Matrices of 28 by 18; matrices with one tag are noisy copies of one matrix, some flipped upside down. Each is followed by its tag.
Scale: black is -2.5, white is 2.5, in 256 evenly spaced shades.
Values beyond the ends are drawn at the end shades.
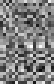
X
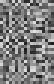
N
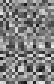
X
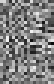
N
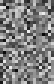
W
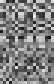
X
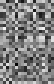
X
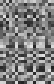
X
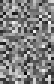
W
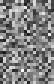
W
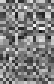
X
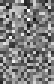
W
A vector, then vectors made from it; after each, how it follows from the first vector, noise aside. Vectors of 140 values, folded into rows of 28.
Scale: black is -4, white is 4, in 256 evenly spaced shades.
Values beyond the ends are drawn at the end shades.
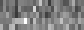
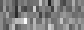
copied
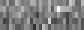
reversed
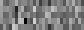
sign-scrambled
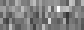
reversed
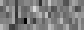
sign-scrambled
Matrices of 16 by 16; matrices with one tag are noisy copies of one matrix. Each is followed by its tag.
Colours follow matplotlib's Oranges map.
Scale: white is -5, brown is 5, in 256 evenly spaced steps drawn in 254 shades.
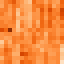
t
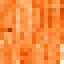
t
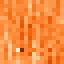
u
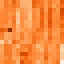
t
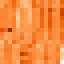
t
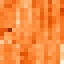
t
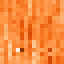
u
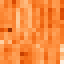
t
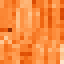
t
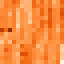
t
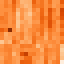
t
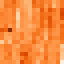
t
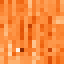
u
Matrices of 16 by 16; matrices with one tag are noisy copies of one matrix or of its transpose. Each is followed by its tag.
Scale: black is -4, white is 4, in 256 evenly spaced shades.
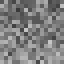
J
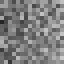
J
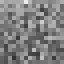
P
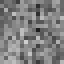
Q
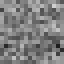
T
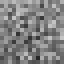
P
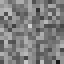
T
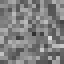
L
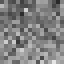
J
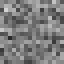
T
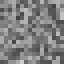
L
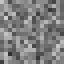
T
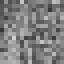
Q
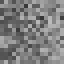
J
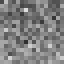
J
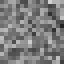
L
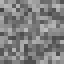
T
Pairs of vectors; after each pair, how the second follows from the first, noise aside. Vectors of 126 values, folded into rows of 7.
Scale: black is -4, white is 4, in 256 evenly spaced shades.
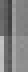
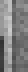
negated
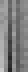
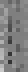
partly zeroed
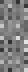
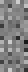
negated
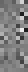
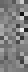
copied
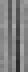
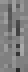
partly zeroed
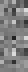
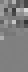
partly zeroed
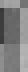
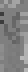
partly zeroed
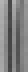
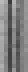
copied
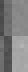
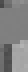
partly zeroed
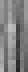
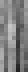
copied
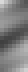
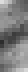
copied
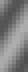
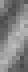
copied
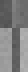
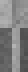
negated
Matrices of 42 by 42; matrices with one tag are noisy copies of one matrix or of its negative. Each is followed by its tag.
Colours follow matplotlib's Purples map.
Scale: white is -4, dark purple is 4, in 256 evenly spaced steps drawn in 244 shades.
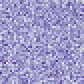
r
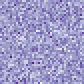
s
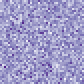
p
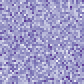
r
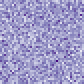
r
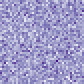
r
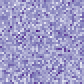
s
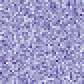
r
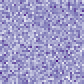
r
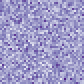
p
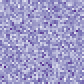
p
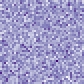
r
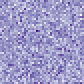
s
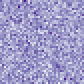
p
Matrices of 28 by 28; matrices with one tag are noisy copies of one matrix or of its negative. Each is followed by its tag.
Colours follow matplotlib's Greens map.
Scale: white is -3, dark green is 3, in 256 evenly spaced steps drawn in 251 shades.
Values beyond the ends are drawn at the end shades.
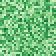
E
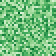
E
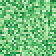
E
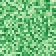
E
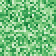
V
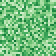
E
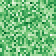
V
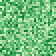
E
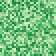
V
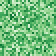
V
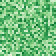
E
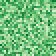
E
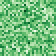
V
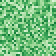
E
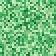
V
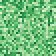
E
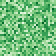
E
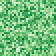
V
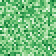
E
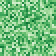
V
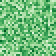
E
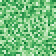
E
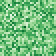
V
